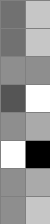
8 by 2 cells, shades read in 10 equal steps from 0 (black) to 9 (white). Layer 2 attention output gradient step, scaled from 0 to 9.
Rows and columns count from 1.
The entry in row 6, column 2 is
0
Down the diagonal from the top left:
4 7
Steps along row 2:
up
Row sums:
11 11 10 12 11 9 11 12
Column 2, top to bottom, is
7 7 5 9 6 0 6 7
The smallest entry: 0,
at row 6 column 2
